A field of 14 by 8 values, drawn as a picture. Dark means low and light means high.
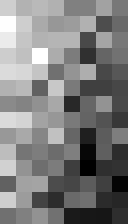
Mirror symmetry: none. Slope: up to the top left. Ninth with the highest average: top left. Average level on the scale: 50%. Ninth with the lowest average: bottom right.
